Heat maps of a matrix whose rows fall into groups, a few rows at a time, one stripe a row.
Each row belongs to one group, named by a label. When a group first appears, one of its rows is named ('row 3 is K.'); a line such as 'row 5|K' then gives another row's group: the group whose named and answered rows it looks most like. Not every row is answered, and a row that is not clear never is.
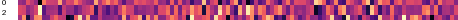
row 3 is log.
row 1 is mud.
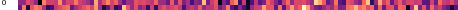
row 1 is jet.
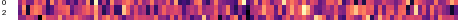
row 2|jet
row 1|jet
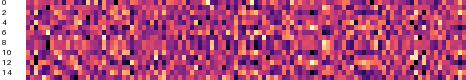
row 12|jet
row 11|log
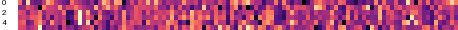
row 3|log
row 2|log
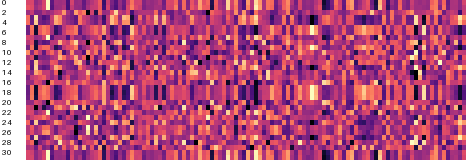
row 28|log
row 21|log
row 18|jet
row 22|mud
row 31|mud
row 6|jet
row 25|log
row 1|mud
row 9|jet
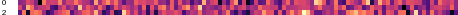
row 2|jet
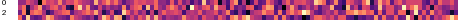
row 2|jet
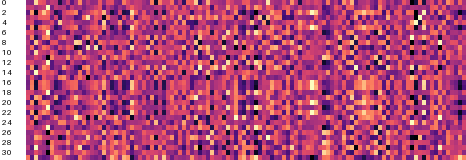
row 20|jet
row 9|log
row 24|log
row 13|log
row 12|mud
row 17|jet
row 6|mud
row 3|log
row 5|jet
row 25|mud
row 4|log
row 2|jet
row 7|log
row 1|mud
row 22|jet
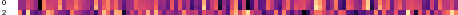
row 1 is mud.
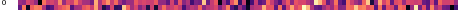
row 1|jet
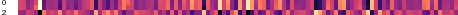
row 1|mud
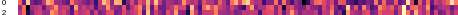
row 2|log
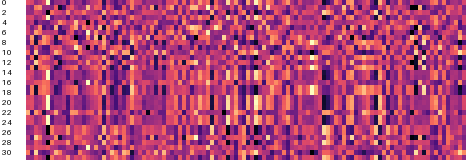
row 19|mud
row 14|mud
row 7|log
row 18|jet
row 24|mud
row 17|jet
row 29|log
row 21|mud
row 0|mud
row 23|mud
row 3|mud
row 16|log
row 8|jet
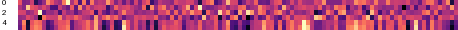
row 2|mud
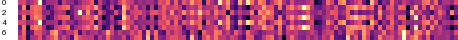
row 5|jet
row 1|jet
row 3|jet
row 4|mud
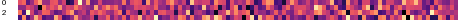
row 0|log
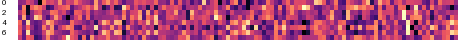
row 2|log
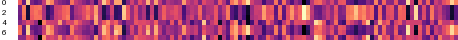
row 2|jet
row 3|jet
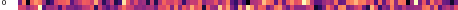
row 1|mud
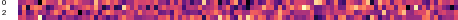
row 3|mud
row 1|jet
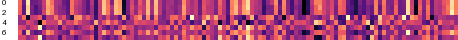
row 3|log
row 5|mud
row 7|mud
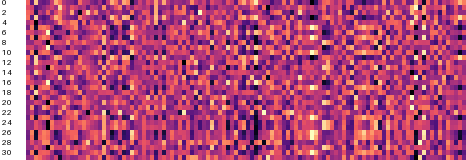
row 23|jet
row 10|jet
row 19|log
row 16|mud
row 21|log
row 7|jet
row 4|log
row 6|mud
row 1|log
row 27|jet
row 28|log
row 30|jet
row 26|jet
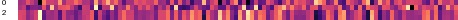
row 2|mud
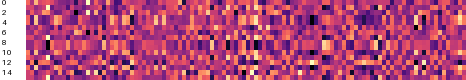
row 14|log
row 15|mud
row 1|mud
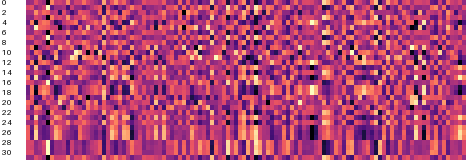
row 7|mud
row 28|mud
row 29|mud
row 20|log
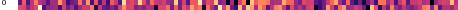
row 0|log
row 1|mud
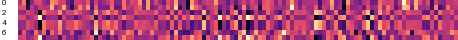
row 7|mud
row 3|mud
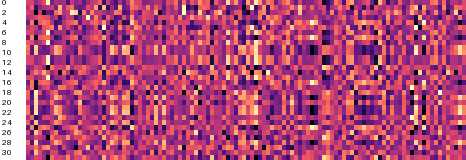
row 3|log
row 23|log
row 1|log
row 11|mud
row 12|mud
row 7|jet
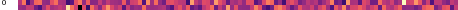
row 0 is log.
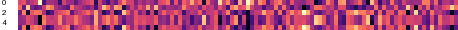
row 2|jet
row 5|jet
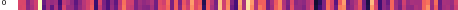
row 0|mud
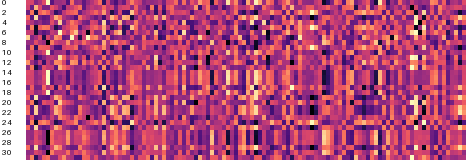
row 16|mud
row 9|jet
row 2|jet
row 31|log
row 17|log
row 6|log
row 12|log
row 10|mud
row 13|log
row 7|log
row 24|jet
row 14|mud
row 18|mud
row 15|mud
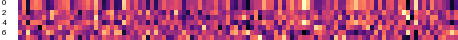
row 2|log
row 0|jet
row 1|jet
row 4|jet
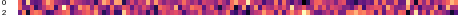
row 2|jet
